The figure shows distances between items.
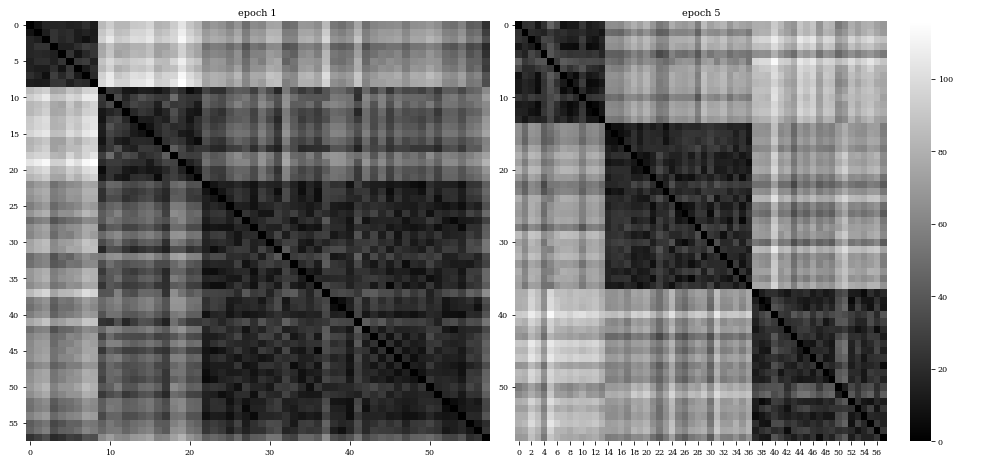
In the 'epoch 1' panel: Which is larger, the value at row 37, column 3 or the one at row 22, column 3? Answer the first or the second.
the first
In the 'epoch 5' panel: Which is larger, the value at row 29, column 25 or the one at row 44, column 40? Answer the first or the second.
the second
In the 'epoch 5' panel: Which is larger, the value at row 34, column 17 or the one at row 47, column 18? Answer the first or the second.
the second
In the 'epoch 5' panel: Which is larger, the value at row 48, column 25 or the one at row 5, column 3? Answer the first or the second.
the first
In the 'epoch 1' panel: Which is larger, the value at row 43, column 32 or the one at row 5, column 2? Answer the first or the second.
the first
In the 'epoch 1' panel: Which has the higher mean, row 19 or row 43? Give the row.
19
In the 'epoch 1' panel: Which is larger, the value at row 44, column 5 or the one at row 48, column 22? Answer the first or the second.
the first
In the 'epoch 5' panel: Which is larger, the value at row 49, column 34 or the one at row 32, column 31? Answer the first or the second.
the first
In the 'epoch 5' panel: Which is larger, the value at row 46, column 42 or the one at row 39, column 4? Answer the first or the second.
the second
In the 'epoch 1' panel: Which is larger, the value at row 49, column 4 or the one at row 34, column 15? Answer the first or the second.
the first
